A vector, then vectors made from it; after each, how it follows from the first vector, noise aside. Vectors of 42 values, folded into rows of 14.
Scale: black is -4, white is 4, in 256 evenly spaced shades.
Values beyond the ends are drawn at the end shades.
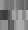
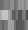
negated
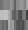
negated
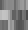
negated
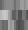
negated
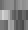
negated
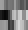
scaled up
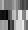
scaled up
